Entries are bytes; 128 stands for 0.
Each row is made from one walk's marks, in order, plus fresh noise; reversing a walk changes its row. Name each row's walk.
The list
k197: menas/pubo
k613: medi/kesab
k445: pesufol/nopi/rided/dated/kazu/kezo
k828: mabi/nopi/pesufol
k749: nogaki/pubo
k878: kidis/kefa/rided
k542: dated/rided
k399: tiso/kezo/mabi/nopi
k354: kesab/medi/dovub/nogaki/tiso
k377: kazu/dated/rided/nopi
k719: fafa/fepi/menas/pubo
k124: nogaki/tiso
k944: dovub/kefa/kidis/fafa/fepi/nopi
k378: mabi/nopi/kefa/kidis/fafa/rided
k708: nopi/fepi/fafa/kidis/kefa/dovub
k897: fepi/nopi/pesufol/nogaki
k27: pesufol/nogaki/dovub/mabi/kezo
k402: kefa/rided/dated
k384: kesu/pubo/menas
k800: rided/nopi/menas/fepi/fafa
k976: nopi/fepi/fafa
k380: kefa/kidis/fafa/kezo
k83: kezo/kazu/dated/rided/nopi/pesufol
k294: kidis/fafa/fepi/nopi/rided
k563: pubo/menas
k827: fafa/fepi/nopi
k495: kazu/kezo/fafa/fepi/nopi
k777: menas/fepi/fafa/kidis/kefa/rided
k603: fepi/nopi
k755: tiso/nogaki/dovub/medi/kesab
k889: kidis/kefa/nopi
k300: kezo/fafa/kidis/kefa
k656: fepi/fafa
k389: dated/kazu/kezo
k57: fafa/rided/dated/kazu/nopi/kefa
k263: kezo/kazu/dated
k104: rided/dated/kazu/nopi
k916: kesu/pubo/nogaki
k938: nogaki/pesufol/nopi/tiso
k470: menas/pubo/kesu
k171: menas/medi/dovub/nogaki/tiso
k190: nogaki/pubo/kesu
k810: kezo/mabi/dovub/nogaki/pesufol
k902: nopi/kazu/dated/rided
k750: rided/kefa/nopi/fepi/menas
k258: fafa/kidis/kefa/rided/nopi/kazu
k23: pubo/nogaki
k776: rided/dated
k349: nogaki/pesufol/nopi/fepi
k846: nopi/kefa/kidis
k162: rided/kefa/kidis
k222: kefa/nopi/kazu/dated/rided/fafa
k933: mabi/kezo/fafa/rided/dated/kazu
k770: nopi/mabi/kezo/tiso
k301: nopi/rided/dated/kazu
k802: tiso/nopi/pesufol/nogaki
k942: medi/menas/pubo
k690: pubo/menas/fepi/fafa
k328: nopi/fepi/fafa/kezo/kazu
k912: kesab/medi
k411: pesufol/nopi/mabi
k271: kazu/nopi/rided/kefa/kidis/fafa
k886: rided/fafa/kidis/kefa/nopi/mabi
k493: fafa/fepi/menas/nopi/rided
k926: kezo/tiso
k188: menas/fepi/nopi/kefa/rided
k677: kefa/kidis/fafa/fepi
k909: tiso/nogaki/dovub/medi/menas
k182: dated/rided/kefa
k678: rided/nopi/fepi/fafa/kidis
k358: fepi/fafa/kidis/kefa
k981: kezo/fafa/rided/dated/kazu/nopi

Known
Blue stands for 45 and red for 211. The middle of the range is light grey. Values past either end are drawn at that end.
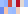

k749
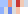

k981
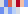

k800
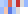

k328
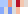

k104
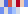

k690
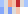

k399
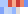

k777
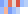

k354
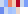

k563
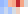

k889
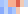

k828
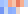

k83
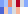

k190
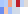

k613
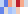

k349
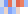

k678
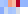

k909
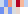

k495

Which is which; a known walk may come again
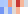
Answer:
k377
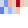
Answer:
k603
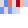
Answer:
k976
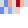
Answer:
k827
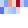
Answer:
k942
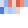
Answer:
k294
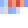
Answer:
k300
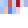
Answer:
k328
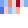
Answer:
k190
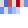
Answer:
k690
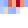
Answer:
k358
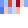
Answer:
k916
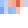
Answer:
k828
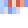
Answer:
k271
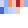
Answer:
k493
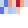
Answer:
k349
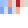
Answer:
k104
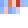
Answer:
k171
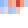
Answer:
k846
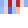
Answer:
k933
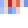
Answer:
k27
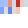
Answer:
k981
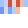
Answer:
k902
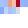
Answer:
k909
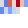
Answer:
k800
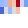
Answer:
k470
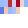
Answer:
k749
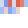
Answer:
k678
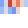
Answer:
k810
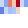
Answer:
k563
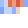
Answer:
k878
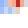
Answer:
k889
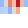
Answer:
k886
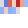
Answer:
k677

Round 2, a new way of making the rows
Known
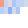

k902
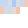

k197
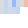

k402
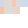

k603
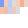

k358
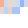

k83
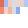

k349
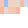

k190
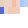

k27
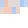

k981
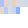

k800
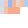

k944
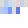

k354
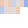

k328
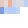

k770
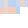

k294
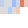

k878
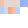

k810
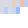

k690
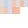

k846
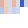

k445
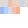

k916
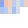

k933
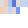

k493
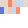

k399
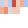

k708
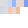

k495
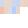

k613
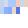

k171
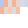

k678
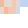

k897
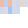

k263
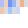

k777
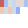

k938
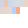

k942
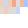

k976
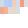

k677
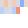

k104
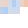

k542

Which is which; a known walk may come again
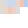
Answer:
k827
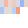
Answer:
k104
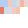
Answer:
k470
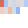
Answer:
k938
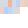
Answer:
k563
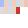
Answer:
k162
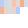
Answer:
k656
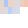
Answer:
k912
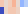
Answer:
k27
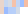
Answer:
k377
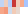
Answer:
k708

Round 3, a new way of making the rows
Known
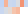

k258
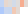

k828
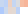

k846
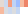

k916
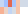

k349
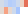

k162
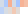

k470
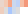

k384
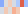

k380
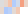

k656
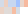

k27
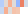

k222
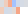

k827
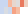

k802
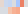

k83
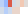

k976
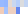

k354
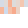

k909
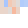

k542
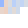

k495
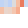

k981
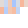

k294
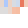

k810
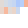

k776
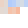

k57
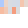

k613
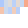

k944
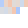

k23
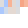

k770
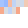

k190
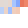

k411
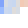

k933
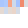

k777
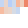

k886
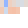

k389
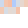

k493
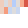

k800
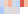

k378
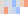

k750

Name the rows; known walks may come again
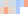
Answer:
k104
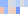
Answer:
k354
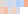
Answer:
k776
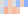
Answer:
k402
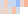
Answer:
k27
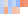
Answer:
k445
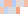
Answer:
k719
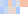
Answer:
k846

